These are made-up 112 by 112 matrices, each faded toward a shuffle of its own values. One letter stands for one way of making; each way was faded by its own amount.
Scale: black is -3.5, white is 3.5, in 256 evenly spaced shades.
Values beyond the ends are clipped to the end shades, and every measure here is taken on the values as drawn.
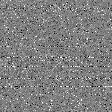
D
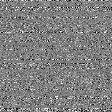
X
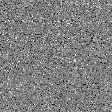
D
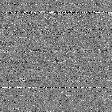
X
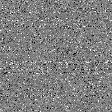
D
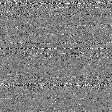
X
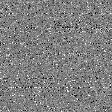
D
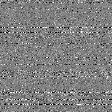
X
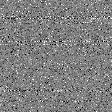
D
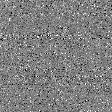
D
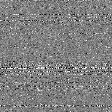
X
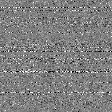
X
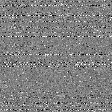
X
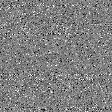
D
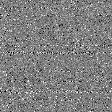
D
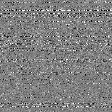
X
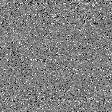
D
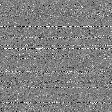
X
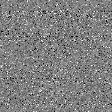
D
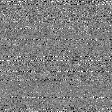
X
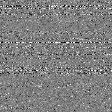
X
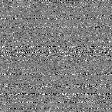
X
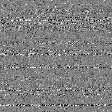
X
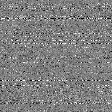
X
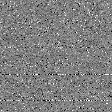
D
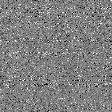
D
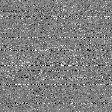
X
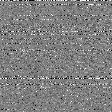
X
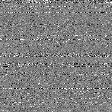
X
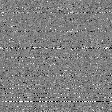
X
